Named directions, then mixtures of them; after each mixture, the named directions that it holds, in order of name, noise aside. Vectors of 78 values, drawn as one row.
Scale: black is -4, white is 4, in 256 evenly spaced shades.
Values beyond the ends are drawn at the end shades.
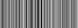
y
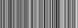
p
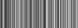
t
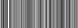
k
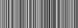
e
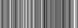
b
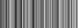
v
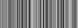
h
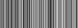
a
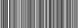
k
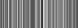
b, h, k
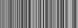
h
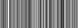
h, k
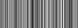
h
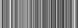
b, e, p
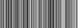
a, p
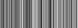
a, k, y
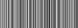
e
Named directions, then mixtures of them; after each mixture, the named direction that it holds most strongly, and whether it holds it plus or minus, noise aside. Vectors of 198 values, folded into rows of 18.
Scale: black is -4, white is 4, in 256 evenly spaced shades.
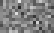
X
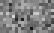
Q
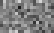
X, plus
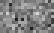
Q, plus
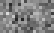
Q, plus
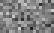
Q, plus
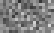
X, minus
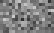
Q, plus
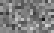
Q, minus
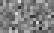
X, plus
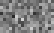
Q, minus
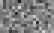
X, minus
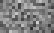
X, plus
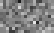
X, minus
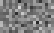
X, minus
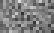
X, plus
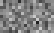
X, minus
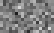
X, minus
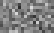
X, plus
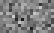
Q, plus
